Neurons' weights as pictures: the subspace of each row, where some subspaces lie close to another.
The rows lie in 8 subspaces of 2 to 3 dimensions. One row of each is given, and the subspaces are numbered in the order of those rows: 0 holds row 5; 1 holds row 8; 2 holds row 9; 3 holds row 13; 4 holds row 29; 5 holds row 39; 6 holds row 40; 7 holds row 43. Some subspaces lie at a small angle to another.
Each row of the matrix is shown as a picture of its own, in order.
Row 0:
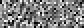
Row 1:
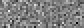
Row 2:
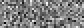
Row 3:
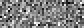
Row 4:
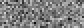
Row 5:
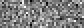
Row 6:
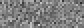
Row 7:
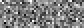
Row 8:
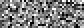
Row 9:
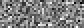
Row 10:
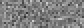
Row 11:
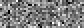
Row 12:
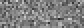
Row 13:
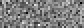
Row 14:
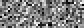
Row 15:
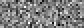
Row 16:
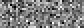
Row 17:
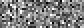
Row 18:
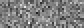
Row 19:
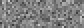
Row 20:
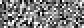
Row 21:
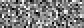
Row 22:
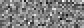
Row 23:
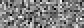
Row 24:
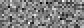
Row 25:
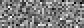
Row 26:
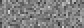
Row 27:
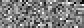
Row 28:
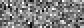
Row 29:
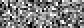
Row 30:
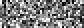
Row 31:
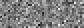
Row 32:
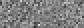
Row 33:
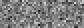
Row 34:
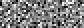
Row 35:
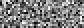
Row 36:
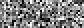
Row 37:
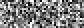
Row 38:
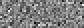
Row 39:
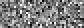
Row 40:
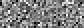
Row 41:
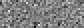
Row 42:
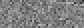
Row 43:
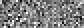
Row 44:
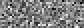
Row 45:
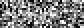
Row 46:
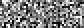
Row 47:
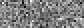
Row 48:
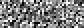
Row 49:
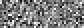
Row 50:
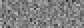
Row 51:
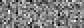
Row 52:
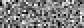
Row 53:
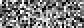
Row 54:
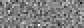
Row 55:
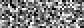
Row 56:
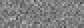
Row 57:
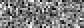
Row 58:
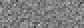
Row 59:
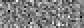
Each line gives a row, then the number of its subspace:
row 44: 2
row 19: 5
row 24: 1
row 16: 2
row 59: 3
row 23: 7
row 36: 5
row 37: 3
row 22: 1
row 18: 5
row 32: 6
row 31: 2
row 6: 6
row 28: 4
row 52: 3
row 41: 6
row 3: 4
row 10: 0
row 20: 7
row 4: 0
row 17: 2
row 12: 0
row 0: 7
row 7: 5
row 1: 7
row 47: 0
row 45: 4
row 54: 3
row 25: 2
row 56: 3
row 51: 5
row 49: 7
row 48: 6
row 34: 6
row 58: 6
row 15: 5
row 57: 4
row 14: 2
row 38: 4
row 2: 0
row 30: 5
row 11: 4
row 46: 7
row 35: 3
